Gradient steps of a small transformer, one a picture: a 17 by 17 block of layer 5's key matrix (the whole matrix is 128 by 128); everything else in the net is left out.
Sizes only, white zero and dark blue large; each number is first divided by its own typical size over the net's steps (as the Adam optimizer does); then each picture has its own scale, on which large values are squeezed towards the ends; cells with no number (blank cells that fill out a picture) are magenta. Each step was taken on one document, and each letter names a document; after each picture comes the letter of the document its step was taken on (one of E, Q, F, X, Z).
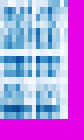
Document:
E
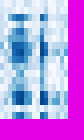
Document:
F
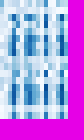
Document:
F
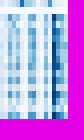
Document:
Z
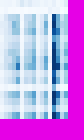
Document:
Z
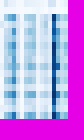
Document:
Z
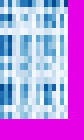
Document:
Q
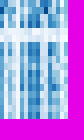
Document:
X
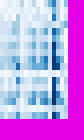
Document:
Z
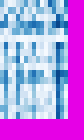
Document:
X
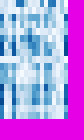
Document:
Q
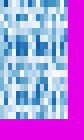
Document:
F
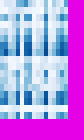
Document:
F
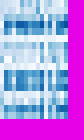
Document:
X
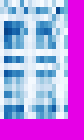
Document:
E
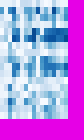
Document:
E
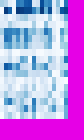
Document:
E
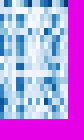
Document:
Q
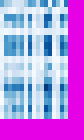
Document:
Q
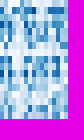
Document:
E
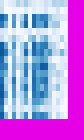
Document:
X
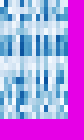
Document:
F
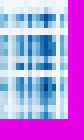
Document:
Q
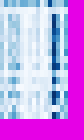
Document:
Z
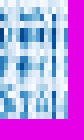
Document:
E
